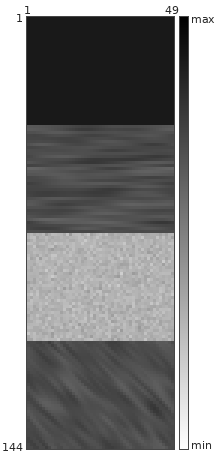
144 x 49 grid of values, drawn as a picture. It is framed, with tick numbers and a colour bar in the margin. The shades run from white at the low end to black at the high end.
The table splits into 4 rows of 1 panel. Panel 1,1: very high, flat. Panel 2,1: high, streaked across, faint in contrast. Panel 3,1: low, fine-grained, faint in contrast. Panel 4,1: high, slanting down to the right, faint in contrast.
